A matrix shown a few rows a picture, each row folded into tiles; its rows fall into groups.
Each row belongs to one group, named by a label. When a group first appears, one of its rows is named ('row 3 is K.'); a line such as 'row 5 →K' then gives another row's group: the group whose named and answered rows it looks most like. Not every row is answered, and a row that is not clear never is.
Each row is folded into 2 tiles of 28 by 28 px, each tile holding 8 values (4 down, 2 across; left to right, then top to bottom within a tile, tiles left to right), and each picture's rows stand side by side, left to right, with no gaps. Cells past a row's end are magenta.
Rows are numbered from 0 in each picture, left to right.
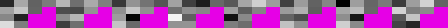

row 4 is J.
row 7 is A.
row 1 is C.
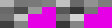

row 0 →C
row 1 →C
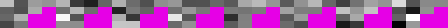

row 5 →A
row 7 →C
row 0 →C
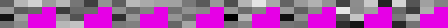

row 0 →J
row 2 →J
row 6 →A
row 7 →C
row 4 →J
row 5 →J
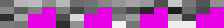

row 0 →J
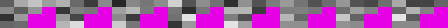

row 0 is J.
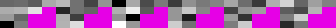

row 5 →C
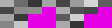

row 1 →A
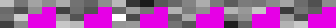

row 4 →A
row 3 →A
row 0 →C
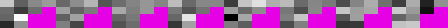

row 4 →J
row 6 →A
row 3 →C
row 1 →A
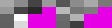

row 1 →A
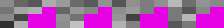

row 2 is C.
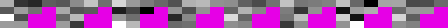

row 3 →J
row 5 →C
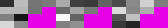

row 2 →A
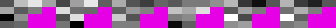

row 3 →A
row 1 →A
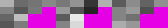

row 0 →C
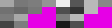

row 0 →C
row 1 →C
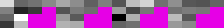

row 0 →C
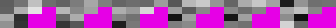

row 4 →J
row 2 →A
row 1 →A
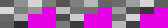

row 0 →A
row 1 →A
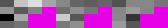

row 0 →J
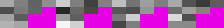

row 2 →C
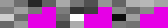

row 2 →J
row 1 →C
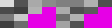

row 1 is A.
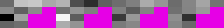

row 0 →J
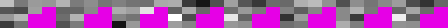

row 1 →C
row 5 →J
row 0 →C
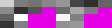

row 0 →C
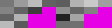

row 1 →J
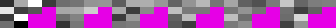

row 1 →A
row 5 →C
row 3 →A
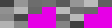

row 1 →A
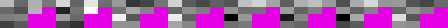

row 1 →C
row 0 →C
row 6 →J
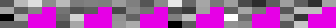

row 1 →C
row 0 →J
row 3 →C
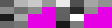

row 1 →C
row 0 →J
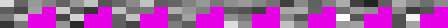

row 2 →A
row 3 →A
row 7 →C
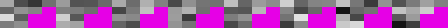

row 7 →A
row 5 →C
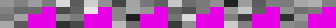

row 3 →C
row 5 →J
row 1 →C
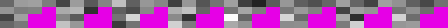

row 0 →J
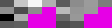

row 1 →A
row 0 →J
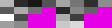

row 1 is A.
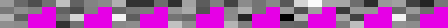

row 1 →C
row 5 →J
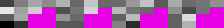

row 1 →C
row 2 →A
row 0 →A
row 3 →C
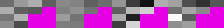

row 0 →A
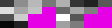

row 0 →A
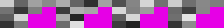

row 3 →C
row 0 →C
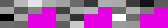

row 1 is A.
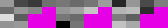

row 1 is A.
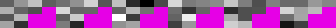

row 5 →A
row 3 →C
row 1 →A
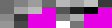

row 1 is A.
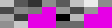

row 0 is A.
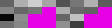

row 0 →J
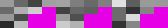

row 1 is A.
